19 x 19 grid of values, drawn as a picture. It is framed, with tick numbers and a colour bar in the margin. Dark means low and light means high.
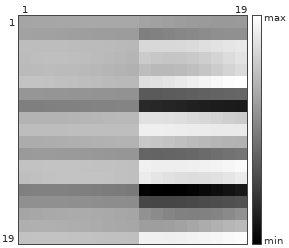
Calmest part: top left. Histogram: skewed, a long tail of low values. Seam: vertical, 50% of the way across, the left part calmer. Grain: streaks across. Slope: none.
